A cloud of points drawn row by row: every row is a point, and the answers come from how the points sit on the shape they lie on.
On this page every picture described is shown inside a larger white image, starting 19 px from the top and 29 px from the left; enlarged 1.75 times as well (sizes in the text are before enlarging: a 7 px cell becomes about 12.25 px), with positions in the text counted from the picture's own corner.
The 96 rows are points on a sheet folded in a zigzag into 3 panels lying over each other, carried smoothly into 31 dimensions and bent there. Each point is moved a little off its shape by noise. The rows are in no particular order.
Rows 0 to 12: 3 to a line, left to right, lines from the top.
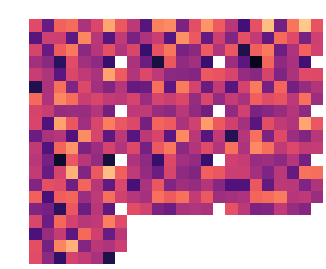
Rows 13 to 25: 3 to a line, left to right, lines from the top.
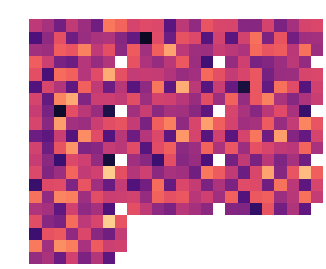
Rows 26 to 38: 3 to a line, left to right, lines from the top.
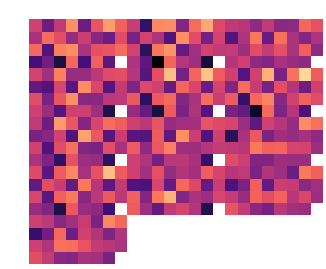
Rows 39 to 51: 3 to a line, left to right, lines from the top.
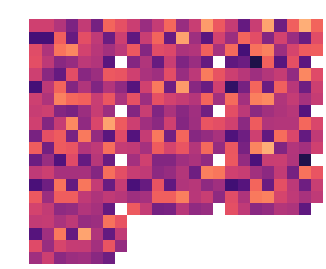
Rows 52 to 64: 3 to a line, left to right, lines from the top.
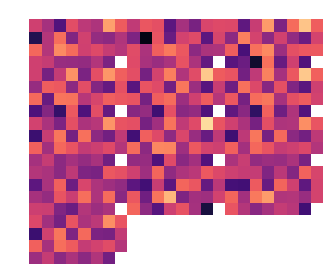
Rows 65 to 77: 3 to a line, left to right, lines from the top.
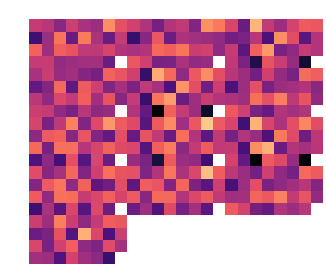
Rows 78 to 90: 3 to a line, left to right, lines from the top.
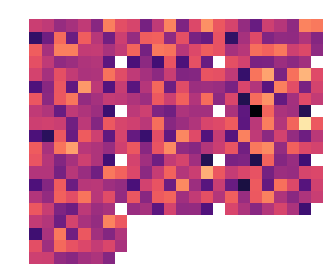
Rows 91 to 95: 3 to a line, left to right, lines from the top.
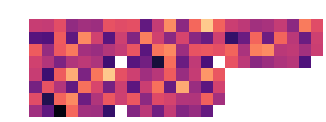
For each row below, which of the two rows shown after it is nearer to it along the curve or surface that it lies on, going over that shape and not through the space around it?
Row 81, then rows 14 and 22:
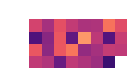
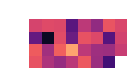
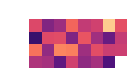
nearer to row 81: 14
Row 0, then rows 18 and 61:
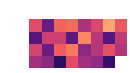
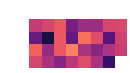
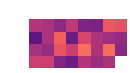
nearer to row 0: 18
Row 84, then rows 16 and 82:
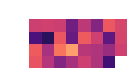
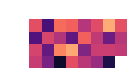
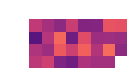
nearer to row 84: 16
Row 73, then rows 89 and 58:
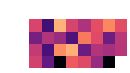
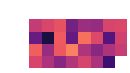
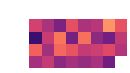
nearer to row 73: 89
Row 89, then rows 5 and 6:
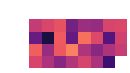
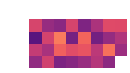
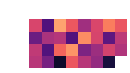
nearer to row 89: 6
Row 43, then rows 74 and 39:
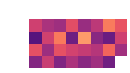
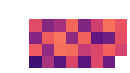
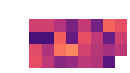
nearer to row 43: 74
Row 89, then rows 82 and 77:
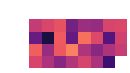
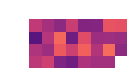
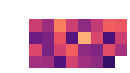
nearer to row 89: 77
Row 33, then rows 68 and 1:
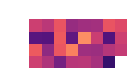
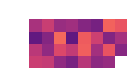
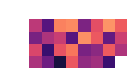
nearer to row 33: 1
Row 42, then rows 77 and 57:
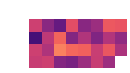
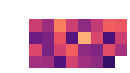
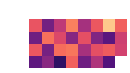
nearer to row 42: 57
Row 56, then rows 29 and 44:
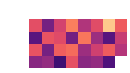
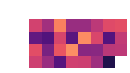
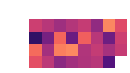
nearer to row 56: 29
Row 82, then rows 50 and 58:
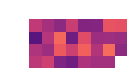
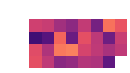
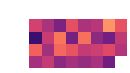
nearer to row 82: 58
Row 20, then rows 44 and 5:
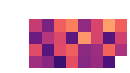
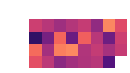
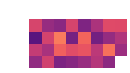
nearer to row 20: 5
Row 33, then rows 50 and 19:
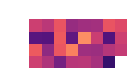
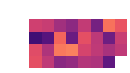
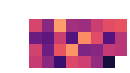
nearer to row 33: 19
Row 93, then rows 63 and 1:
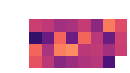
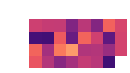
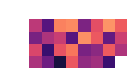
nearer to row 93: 63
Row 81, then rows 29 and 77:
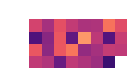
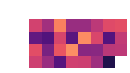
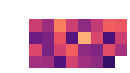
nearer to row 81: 29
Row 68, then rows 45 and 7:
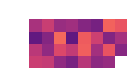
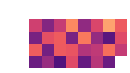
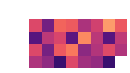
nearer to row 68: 45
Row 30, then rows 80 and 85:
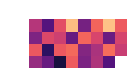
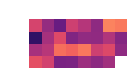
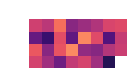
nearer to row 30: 85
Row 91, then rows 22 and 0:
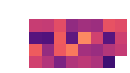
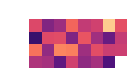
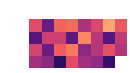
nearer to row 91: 0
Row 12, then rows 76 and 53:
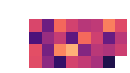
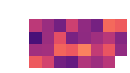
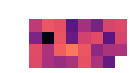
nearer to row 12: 53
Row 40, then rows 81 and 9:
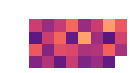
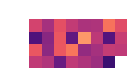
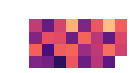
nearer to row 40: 9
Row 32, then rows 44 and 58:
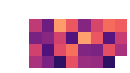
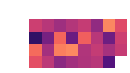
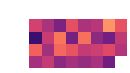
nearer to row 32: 58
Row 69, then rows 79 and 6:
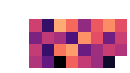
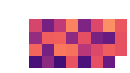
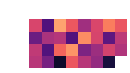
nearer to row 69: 6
